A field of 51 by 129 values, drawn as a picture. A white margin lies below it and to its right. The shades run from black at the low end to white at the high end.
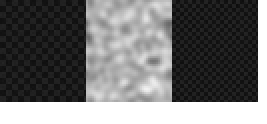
It is made of 1 by 3 panels. Panel 1,1: very low, checkered, faint in contrast. Panel 1,2: high, blotchy. Panel 1,3: very low, checkered, faint in contrast.
